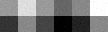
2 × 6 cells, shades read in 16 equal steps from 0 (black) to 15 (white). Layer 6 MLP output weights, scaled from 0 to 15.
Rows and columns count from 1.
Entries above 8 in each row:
4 0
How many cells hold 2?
1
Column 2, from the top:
13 8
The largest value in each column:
9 13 9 6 8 15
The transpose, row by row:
9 3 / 13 8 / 9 4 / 6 0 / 8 2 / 15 8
